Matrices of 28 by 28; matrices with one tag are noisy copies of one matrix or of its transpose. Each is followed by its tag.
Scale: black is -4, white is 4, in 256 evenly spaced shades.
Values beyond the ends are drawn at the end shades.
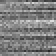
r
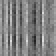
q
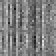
q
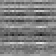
q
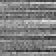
r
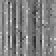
q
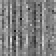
q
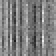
q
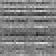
q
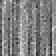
r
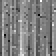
r
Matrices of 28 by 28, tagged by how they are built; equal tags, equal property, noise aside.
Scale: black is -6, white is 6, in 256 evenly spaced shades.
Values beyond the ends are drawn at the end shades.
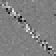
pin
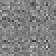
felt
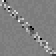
pin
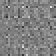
felt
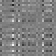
felt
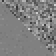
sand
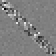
pin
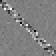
pin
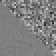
sand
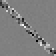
pin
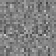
felt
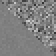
sand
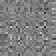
felt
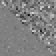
sand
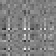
felt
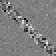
pin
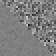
sand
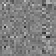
felt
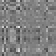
felt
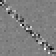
pin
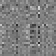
felt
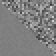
sand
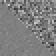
sand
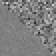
sand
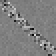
pin
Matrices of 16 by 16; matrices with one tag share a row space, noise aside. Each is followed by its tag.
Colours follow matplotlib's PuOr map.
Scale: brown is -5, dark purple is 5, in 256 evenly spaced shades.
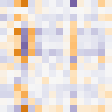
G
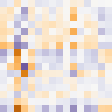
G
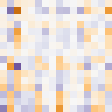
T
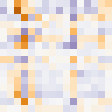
G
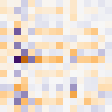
G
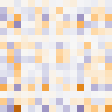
T
